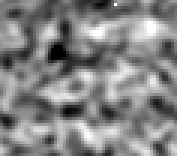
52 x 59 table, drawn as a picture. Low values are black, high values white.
Odd rows or columns: none. Stripes: horizontal, repeating 3 times. Lone odd cells: 1, higher than its neighbours. Mirror symmetry: none. Histogram: bell-shaped.
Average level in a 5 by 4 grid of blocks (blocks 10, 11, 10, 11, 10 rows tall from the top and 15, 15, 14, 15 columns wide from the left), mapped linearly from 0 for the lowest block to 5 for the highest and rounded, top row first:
1 1 2 4 | 2 0 3 4 | 3 3 5 4 | 2 3 2 2 | 4 3 5 4
